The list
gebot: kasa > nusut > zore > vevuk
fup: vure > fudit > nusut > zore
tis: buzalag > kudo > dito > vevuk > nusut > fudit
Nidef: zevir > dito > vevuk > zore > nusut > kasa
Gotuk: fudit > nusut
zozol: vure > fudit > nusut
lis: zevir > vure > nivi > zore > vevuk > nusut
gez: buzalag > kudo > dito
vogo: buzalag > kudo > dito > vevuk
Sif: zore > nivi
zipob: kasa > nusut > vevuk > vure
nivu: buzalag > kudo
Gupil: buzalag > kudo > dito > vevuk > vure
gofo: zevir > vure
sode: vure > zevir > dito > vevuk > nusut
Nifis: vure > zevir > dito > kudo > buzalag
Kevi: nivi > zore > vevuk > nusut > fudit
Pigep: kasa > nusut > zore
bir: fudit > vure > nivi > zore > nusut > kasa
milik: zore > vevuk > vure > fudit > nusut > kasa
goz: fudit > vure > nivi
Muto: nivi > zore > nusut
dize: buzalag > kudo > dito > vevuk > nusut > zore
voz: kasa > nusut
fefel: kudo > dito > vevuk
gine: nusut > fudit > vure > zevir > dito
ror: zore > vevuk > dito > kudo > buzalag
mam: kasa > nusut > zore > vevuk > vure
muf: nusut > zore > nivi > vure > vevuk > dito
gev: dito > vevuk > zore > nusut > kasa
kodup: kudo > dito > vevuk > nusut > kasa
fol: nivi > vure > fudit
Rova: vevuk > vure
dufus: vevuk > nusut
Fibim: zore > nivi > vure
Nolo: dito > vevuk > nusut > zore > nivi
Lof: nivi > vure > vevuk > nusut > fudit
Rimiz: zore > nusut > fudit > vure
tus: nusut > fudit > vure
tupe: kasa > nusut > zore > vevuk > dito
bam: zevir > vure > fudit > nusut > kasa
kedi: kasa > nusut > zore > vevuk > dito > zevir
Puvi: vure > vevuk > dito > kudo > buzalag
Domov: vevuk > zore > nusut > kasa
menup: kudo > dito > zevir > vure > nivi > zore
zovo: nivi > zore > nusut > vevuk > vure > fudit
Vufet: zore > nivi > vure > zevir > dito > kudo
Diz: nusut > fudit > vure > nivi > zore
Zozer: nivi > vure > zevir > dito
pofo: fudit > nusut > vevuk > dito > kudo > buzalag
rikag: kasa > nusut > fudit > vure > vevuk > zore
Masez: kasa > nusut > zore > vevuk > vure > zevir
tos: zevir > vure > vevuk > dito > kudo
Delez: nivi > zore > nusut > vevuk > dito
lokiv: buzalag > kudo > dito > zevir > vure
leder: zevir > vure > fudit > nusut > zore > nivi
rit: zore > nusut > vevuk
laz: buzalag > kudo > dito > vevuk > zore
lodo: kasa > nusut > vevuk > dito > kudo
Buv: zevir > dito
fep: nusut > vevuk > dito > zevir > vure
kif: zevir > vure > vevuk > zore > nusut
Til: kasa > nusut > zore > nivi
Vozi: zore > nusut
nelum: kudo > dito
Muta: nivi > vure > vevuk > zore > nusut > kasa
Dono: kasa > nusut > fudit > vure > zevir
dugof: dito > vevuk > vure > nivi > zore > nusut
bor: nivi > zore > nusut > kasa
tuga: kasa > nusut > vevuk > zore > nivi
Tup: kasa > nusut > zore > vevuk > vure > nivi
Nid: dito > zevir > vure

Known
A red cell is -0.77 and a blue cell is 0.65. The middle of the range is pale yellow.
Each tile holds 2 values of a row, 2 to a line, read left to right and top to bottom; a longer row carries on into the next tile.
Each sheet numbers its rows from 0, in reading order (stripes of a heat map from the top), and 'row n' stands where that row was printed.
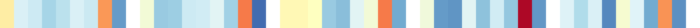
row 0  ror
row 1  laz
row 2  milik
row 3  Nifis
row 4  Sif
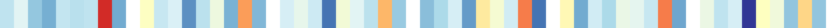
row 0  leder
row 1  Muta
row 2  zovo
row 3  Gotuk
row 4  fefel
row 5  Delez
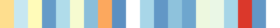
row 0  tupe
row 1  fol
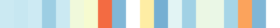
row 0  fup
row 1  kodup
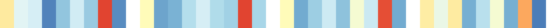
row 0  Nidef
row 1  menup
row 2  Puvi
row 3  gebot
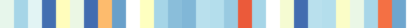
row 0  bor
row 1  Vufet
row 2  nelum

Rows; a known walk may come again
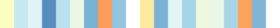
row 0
Muta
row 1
kodup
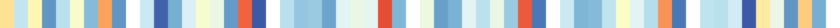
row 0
tupe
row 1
gez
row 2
gine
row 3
Gupil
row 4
tis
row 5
Muto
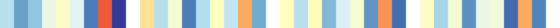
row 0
nivu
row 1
gev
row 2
Pigep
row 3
Til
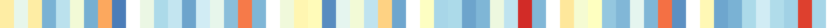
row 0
gebot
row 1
Fibim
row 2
rit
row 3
sode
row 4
Masez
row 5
menup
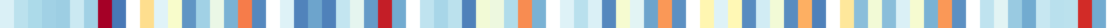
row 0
bam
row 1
kedi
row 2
Zozer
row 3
Lof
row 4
Sif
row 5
tuga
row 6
lodo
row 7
leder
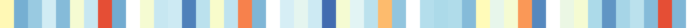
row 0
Puvi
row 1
fep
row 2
zovo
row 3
pofo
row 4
lis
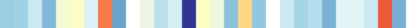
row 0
tus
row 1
Delez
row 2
bir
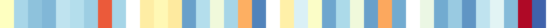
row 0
Vufet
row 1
Domov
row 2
Tup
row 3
Buv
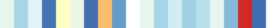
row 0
bor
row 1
Dono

